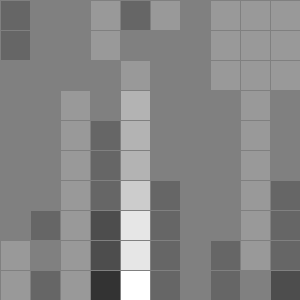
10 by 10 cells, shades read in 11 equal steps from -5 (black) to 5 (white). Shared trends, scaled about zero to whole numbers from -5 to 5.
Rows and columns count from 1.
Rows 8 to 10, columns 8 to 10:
0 1 -1 / -1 1 -1 / -1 0 -2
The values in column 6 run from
-1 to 1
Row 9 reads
1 0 1 -2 4 -1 0 -1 1 -1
